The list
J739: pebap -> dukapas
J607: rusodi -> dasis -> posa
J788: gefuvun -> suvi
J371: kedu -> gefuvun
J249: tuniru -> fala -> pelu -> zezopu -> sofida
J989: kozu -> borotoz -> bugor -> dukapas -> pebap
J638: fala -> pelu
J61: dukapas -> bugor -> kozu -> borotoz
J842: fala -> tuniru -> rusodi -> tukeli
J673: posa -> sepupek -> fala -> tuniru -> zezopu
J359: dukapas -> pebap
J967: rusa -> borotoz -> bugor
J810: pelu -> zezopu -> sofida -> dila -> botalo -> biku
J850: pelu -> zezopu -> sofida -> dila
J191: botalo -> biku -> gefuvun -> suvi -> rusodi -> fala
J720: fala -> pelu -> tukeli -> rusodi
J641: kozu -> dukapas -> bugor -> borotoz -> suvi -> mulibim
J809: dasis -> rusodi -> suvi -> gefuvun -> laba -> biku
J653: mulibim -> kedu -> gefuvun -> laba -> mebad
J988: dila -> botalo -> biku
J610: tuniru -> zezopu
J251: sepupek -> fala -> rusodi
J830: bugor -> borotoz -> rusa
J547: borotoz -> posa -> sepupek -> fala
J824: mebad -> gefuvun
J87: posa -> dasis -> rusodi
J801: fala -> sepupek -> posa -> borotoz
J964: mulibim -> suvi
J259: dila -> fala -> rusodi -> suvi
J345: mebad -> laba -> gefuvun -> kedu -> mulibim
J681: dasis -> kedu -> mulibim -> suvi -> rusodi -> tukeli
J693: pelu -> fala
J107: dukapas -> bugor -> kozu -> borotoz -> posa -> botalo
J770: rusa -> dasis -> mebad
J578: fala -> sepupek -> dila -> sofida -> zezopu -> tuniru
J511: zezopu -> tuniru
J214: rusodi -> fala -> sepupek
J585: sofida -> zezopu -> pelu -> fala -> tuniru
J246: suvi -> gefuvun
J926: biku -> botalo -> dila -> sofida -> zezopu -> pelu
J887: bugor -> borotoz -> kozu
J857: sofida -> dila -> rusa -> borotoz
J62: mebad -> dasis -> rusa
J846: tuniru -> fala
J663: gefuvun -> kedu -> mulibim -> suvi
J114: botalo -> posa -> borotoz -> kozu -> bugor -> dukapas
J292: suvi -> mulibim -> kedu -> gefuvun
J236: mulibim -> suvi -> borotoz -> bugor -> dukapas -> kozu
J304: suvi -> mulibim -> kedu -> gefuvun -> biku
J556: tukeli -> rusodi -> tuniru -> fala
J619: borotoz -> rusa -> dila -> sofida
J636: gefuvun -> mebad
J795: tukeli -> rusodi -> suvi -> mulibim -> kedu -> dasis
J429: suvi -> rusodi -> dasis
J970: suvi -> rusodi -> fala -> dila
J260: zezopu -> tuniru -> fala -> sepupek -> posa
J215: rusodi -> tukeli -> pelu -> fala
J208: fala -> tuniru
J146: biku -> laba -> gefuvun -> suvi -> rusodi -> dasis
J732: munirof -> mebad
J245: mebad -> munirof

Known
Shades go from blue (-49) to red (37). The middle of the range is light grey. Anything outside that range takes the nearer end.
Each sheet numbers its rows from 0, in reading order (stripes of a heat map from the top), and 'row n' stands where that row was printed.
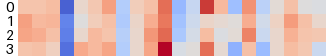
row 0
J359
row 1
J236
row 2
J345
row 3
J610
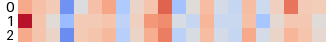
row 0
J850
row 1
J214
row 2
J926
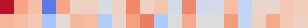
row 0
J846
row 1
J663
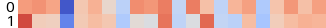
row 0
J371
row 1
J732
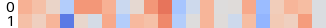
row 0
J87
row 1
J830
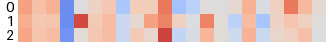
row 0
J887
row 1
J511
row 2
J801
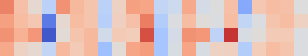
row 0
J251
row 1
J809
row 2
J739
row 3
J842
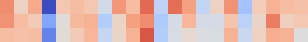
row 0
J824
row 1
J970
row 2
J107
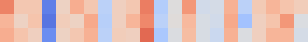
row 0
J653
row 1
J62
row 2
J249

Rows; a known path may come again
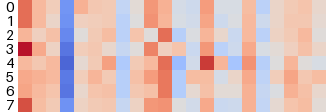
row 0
J556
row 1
J215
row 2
J857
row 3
J693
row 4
J359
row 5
J292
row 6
J304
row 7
J547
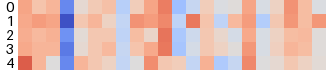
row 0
J236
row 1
J371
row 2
J61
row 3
J114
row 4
J638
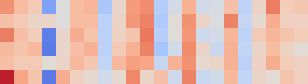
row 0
J970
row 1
J964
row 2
J653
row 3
J989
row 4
J788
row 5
J846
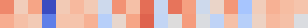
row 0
J824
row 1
J673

